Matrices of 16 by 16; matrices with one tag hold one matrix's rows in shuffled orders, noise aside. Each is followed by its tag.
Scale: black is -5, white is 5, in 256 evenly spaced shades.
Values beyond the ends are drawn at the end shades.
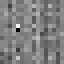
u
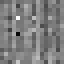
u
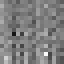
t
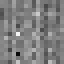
u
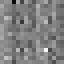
t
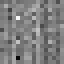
u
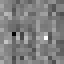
t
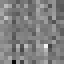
t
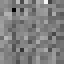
t
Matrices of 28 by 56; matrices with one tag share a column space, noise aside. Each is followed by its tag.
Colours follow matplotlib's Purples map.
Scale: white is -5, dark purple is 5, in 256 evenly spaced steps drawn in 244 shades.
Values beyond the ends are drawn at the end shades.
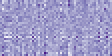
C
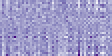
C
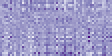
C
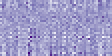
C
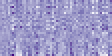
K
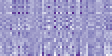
K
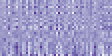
K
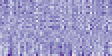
K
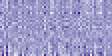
K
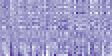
K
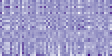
K
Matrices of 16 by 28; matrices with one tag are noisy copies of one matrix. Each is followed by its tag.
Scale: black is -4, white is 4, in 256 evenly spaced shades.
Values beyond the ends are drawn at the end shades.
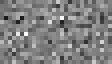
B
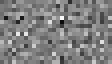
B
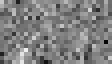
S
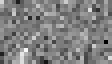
S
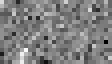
S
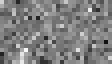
S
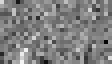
S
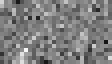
S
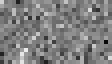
S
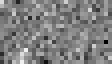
S
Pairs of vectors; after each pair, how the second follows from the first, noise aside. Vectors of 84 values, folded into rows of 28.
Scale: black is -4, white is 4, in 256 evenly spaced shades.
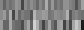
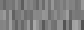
shrunk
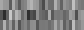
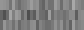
shrunk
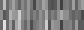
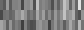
reversed
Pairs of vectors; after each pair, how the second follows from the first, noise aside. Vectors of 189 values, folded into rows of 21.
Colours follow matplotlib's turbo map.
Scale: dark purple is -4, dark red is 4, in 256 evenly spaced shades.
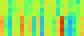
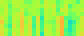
shrunk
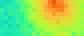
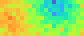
negated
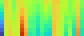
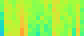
shrunk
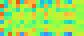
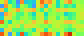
negated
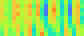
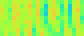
shrunk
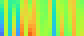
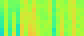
shrunk
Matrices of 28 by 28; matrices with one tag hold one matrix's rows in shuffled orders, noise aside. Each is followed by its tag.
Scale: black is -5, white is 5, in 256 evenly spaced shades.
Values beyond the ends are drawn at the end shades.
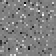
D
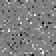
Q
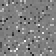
D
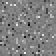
D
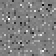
Q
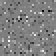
Q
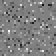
Q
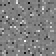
D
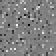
D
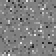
Q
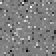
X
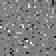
X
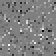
Q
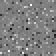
X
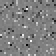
X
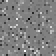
D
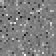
D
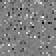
Q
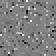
X
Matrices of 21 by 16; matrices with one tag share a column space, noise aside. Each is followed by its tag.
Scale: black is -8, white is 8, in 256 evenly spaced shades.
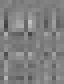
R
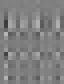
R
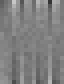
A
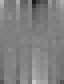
A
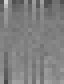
A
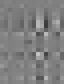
R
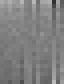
A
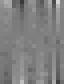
A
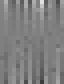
A
